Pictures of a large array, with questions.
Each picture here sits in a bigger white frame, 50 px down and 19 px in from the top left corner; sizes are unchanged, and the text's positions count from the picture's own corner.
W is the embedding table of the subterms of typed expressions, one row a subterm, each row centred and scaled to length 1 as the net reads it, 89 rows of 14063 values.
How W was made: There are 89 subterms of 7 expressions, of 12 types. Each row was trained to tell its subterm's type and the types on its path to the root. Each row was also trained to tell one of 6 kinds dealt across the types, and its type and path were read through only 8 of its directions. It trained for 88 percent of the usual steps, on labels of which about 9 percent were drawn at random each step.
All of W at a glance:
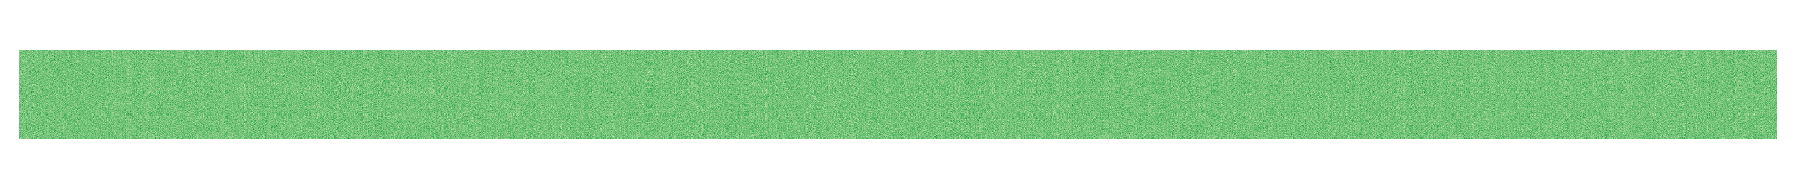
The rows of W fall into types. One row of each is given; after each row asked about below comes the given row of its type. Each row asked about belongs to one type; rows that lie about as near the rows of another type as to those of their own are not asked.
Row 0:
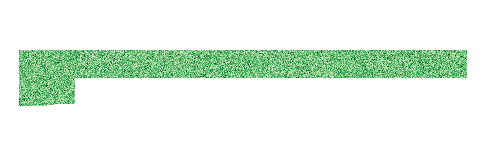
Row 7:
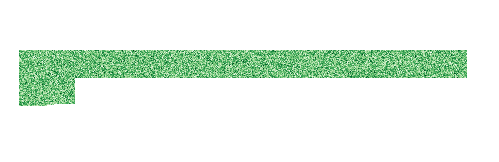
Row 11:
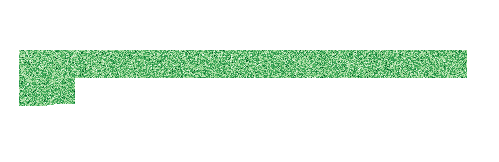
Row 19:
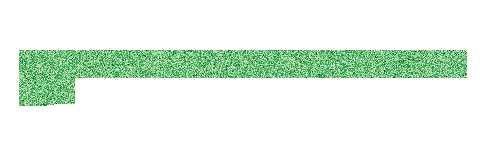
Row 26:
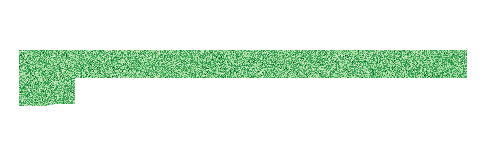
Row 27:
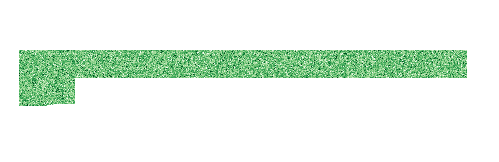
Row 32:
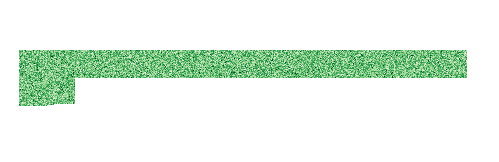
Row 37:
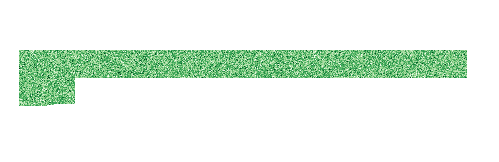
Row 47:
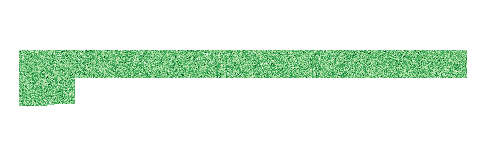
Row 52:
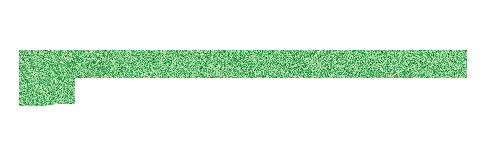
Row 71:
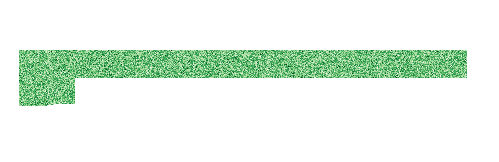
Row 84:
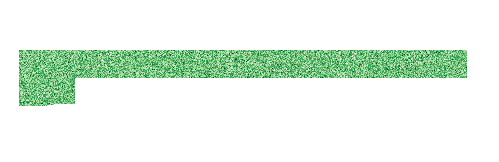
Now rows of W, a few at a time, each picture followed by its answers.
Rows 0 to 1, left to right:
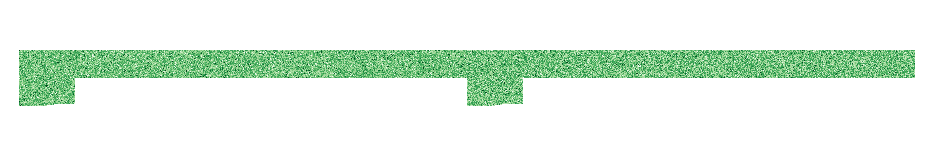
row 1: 7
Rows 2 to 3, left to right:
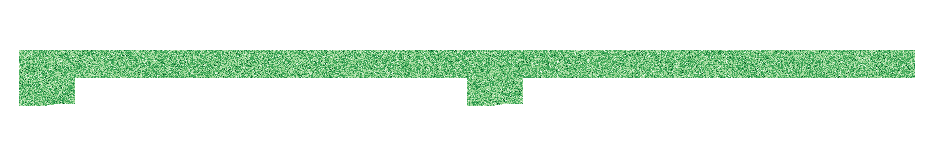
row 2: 26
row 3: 7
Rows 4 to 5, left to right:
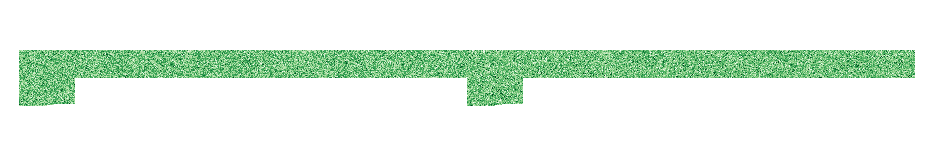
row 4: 27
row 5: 19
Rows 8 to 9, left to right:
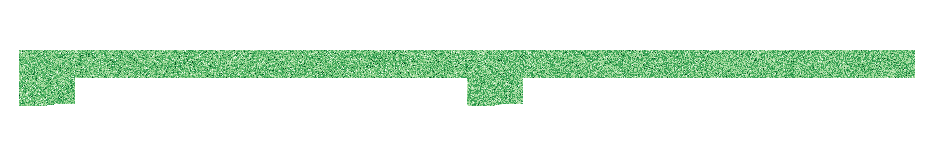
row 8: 11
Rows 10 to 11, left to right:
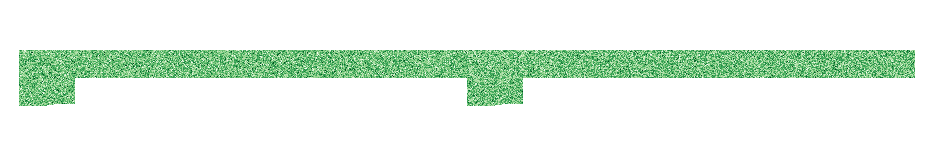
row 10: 84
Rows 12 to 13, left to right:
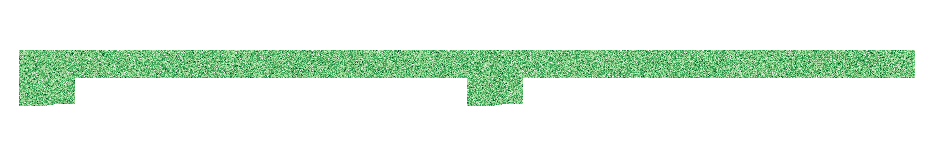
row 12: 84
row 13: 19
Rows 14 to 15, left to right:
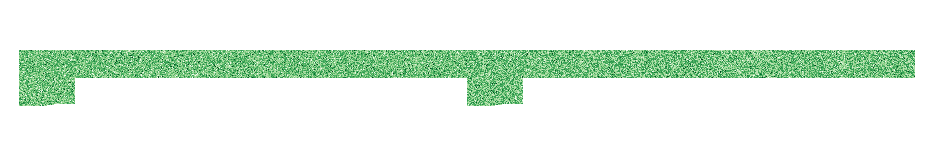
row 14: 7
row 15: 27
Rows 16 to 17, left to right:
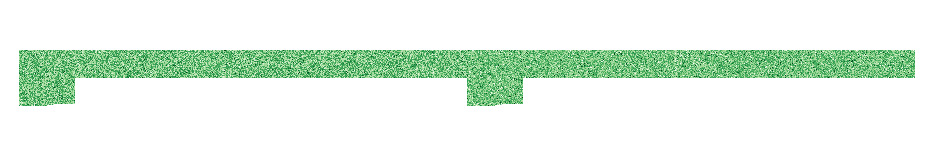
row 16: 32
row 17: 84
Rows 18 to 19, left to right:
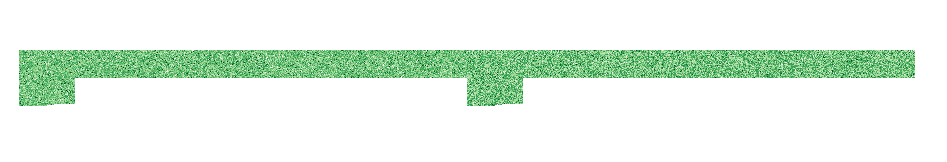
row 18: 0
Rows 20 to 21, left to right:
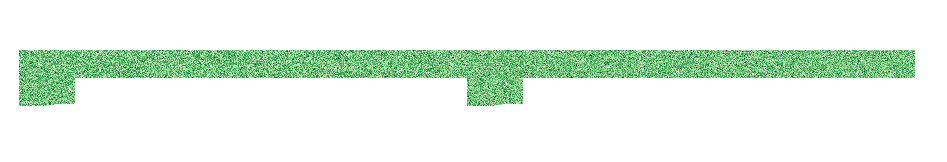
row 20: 0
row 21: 27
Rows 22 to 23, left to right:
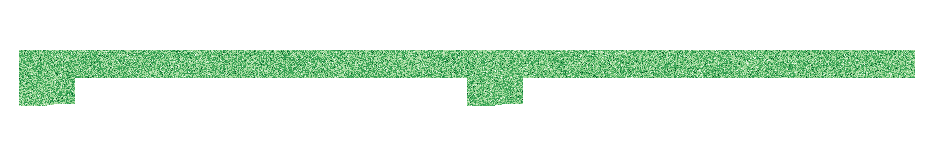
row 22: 7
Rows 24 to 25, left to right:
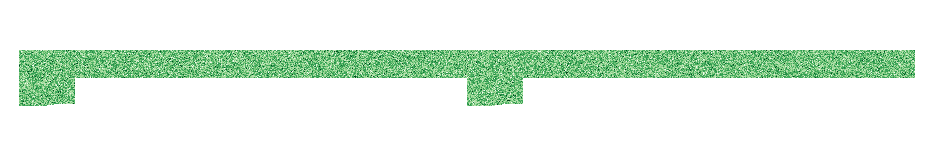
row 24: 47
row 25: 0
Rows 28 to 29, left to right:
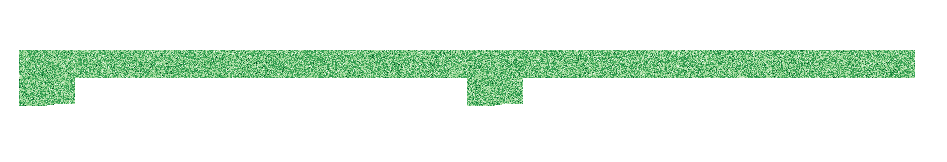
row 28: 11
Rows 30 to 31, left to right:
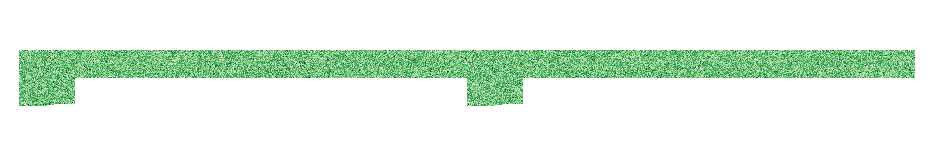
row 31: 37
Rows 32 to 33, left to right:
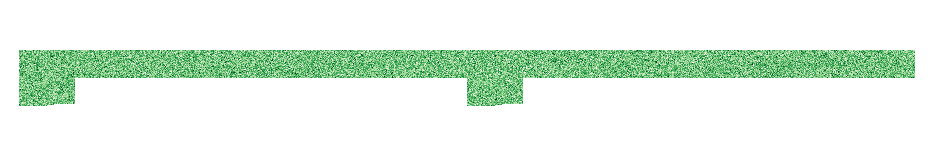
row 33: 32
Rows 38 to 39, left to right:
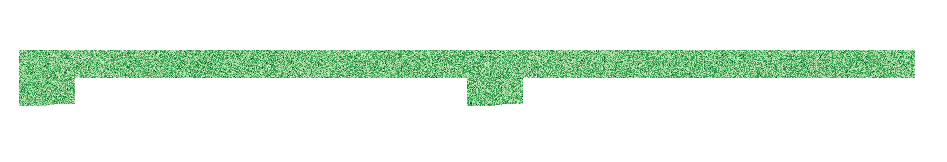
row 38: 26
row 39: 19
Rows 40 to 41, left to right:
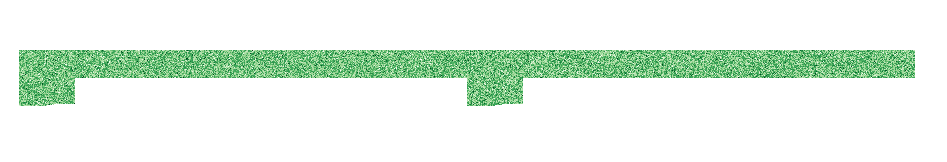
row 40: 26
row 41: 19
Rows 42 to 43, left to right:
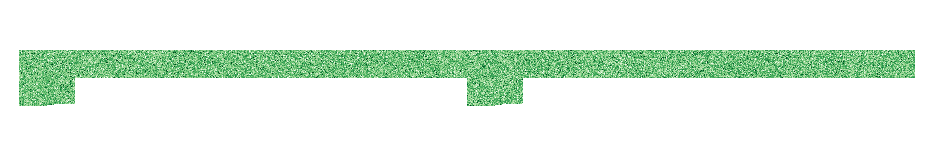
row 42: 19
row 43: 11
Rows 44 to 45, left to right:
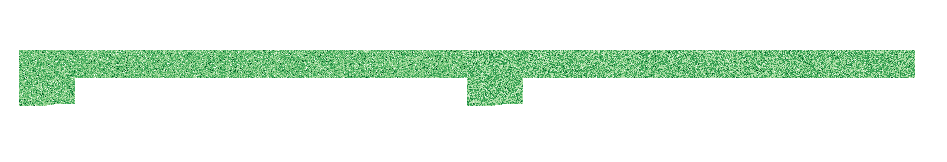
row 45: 0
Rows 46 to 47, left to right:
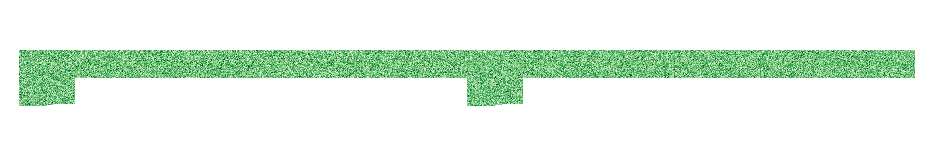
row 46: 27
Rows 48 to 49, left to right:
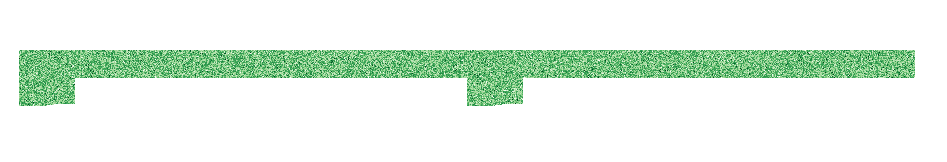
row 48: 71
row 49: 37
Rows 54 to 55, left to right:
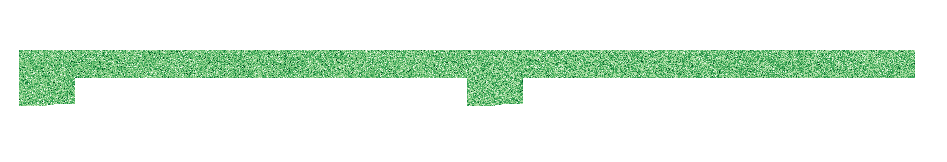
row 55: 84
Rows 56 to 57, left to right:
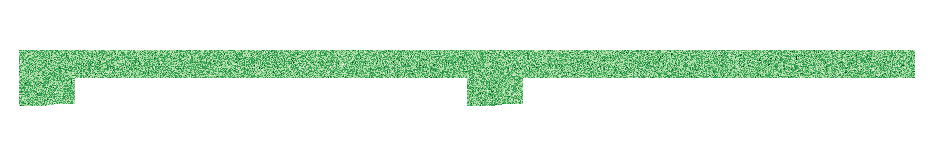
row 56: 26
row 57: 19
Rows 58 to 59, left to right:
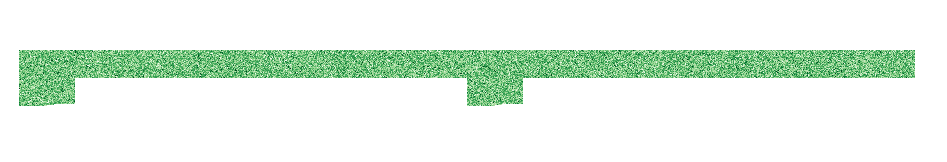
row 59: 7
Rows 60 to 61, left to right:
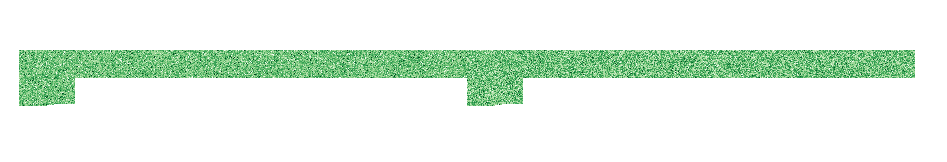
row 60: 19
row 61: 7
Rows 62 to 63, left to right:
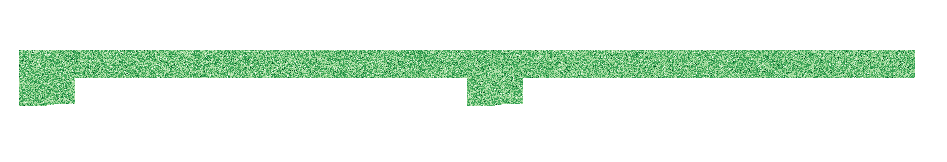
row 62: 0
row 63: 52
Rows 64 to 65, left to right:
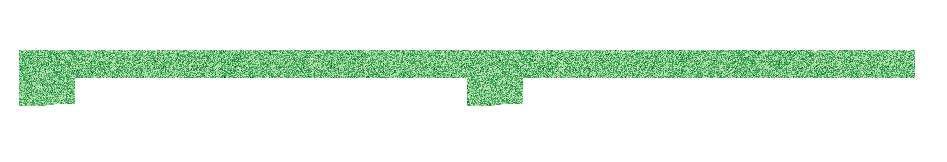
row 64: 52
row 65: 52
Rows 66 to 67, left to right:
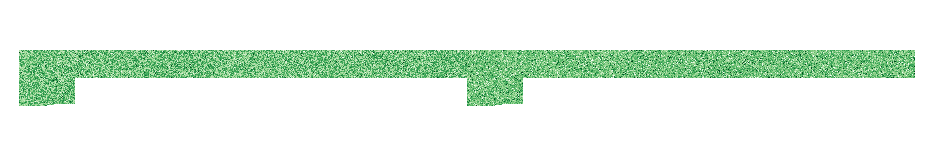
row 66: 26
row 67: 11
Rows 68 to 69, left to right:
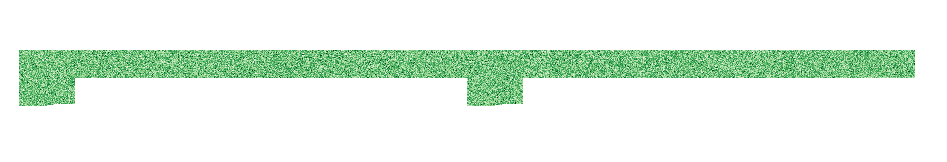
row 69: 27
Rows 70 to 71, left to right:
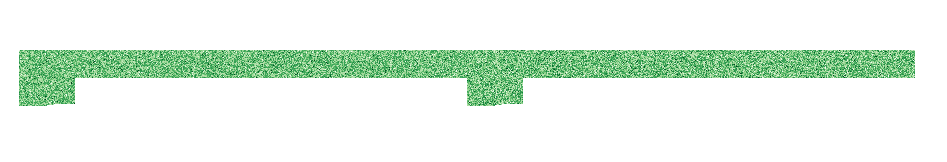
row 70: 84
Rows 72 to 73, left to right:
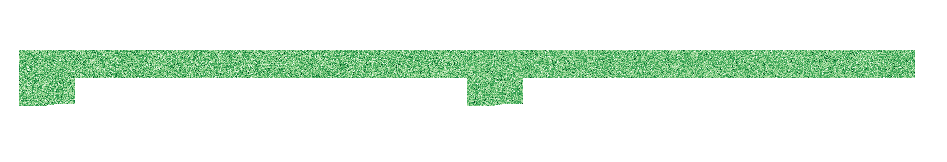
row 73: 26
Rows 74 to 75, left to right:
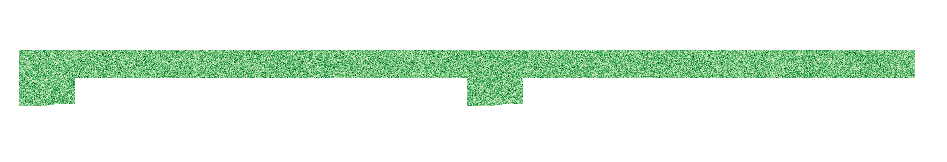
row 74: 84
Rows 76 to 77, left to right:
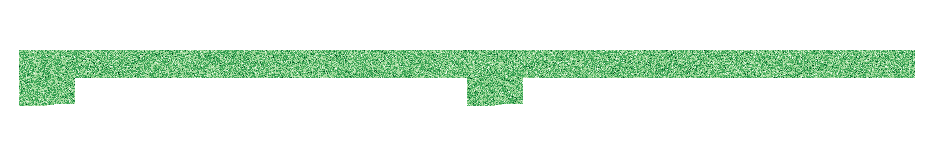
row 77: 27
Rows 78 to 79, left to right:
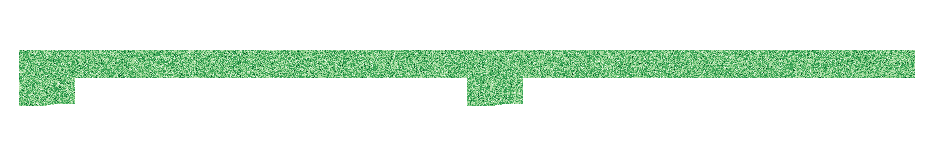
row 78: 27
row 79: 37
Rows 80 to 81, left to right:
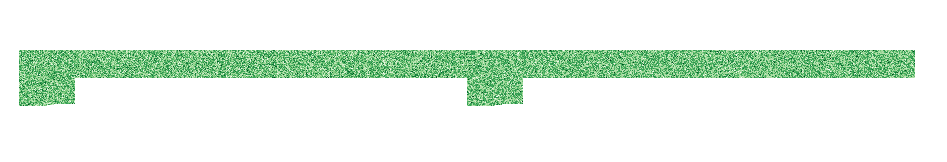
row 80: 7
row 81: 0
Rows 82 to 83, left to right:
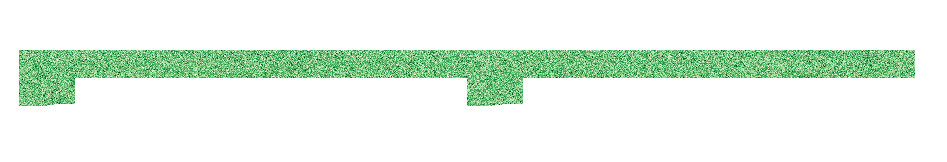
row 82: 84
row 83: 0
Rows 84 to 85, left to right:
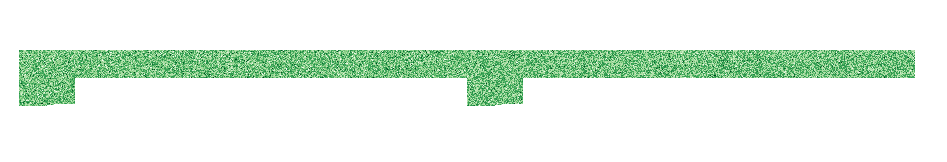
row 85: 32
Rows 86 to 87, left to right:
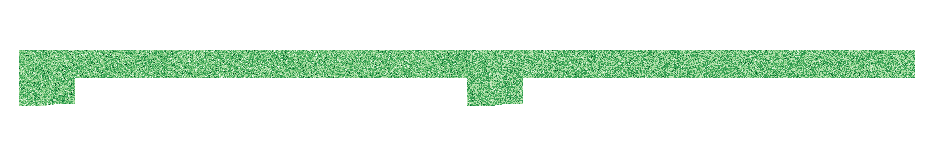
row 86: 26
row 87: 32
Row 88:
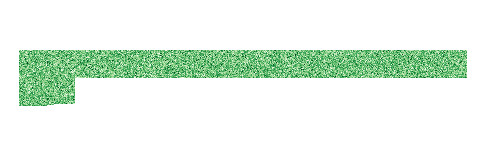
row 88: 32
